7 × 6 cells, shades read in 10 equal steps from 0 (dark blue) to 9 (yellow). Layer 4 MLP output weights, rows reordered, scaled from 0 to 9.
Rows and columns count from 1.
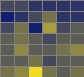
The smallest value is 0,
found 2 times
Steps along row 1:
same down same same same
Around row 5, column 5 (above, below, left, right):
3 3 3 5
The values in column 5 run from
1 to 4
